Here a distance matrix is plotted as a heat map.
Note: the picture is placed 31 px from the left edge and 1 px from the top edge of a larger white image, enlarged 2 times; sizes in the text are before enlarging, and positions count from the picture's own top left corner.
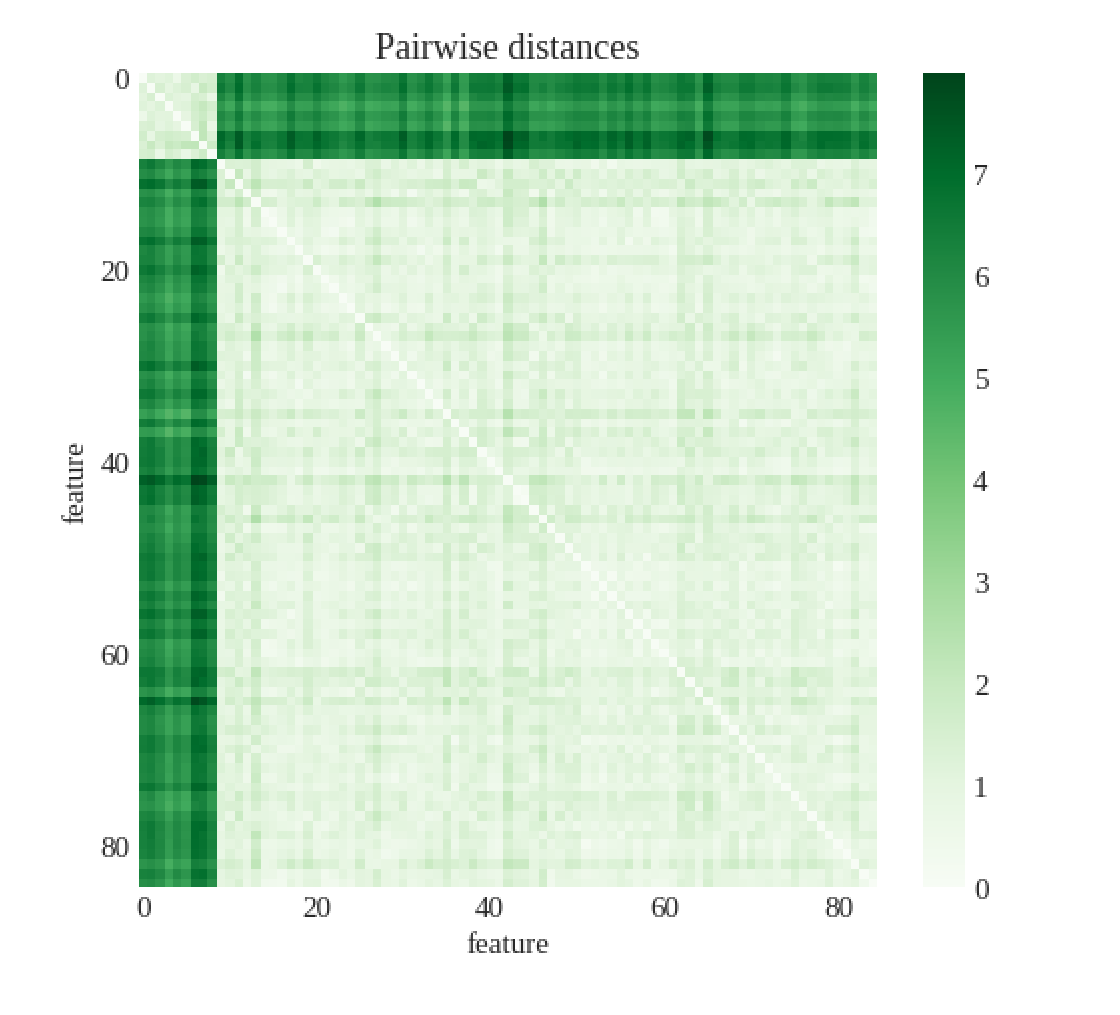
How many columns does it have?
85
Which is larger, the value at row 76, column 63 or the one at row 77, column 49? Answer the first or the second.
the first
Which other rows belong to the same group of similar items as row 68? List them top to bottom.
9, 10, 11, 12, 13, 14, 15, 16, 17, 18, 19, 20, 21, 22, 23, 24, 25, 26, 27, 28, 29, 30, 31, 32, 33, 34, 35, 36, 37, 38, 39, 40, 41, 42, 43, 44, 45, 46, 47, 48, 49, 50, 51, 52, 53, 54, 55, 56, 57, 58, 59, 60, 61, 62, 63, 64, 65, 66, 67, 69, 70, 71, 72, 73, 74, 75, 76, 77, 78, 79, 80, 81, 82, 83, 84
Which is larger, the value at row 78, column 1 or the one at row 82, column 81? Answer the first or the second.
the first
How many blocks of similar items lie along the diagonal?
2
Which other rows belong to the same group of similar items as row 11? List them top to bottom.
9, 10, 12, 13, 14, 15, 16, 17, 18, 19, 20, 21, 22, 23, 24, 25, 26, 27, 28, 29, 30, 31, 32, 33, 34, 35, 36, 37, 38, 39, 40, 41, 42, 43, 44, 45, 46, 47, 48, 49, 50, 51, 52, 53, 54, 55, 56, 57, 58, 59, 60, 61, 62, 63, 64, 65, 66, 67, 68, 69, 70, 71, 72, 73, 74, 75, 76, 77, 78, 79, 80, 81, 82, 83, 84
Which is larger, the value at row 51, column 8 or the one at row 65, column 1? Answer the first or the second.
the second
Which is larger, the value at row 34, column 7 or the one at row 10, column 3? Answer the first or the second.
the first
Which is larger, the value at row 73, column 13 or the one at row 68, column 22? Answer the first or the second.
the first
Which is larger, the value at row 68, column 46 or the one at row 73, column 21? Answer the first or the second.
the first
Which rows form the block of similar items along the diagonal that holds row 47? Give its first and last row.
9 to 84
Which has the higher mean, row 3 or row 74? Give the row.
3
